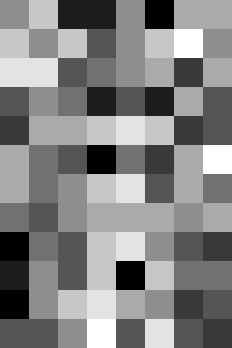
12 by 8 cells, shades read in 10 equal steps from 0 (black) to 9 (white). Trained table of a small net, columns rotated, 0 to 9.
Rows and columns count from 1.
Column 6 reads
0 7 6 1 7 2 3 6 5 7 5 8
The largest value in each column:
8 8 7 9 8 8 9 9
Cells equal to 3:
17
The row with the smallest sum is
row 4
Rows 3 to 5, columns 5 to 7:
5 6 2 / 3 1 6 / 8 7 2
